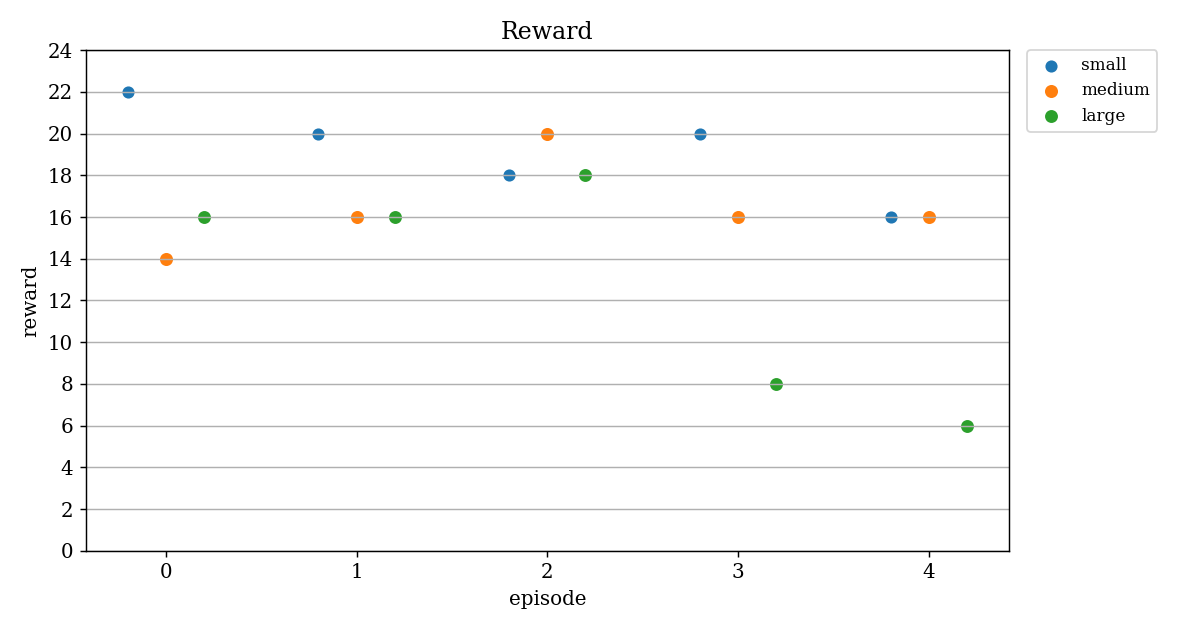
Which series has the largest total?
small
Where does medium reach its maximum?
2
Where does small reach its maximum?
0
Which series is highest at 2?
medium
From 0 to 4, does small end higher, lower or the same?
lower
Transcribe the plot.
Title: Reward
x-axis: episode, ticks 0 1 2 3 4
y-axis: reward, ticks 0 2 4 6 8 10 12 14 16 18 20 22 24
Legend: small, medium, large
Values:
small: 22 20 18 20 16
medium: 14 16 20 16 16
large: 16 16 18 8 6
